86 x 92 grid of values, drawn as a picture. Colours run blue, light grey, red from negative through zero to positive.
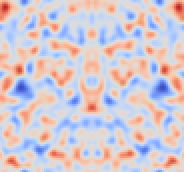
Seam: none. Lone odd cells: none. Histogram: bell-shaped. Average level on the scale: 50%. Mirror symmetry: left to right. Grain: blotchy.
